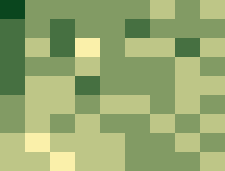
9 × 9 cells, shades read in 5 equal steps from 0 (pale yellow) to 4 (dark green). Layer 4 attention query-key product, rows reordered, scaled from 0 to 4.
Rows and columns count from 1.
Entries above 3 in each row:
1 0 0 0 0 0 0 0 0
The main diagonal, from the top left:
4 2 3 1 2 1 1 1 1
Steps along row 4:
down same down up same same down up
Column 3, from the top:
2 3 3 2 1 1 2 1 0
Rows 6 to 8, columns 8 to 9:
1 2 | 2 1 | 1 2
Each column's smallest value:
1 0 0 0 1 1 1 1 1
